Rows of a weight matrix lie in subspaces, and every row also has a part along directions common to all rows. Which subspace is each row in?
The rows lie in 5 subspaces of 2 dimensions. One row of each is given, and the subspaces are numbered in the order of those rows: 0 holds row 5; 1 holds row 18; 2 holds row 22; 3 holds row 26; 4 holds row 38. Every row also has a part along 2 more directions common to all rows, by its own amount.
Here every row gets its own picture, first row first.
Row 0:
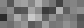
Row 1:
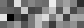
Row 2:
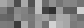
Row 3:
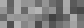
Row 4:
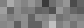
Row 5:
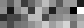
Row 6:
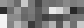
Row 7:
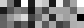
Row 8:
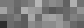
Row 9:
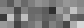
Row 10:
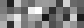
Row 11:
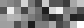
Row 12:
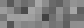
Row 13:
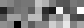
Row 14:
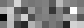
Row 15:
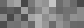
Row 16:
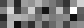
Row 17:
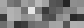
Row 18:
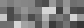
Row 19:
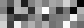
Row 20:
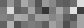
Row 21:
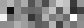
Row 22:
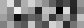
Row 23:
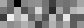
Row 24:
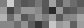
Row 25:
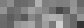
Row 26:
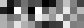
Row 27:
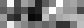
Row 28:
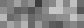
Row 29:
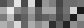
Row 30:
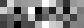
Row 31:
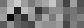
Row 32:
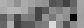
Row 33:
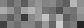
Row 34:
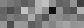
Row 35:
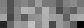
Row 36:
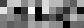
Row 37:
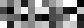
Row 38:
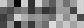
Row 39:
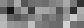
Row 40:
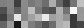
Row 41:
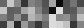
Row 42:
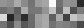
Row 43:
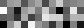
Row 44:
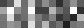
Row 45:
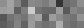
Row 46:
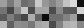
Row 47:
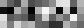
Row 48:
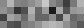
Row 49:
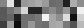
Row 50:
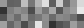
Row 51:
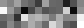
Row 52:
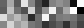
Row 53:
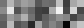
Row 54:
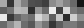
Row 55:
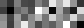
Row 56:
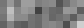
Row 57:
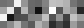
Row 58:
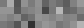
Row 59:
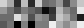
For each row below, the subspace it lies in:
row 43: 1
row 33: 1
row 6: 1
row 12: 2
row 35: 1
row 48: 3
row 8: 1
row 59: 4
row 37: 0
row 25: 1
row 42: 3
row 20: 0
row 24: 4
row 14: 1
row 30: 3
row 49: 2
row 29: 4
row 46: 0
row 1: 3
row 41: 4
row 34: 0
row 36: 3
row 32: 2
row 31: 3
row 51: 0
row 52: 0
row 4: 4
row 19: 0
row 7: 4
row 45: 4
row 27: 2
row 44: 4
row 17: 2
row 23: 3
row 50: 4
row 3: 2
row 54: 3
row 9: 1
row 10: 2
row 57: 3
